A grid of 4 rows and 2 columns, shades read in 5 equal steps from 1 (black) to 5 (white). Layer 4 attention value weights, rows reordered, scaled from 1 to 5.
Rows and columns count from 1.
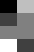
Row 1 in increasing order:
1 4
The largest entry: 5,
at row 4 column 1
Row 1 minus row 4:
-4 2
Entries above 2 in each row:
1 1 2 1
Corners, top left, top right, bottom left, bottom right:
1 4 5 2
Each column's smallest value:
1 2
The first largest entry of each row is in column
2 2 1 1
